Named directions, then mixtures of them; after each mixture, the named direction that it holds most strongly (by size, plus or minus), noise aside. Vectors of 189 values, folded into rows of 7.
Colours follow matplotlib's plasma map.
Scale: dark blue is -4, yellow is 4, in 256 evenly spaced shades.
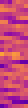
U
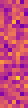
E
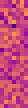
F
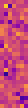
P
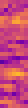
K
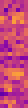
K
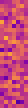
E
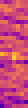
U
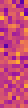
F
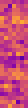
K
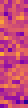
U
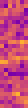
K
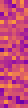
F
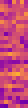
U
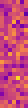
E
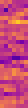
K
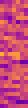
U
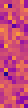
P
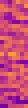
U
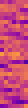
U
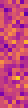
E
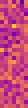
F
